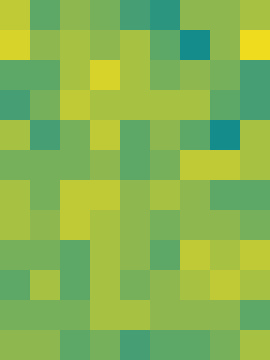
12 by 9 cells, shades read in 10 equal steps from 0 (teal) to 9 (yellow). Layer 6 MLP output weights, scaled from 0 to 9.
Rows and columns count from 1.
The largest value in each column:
8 6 7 8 6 6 7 7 9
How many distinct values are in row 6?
5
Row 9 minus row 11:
0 0 -1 0 -1 -2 2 1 4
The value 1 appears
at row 1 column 6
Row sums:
38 47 41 42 36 44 46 47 45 46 42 35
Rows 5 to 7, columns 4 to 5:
7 3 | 5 3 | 7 5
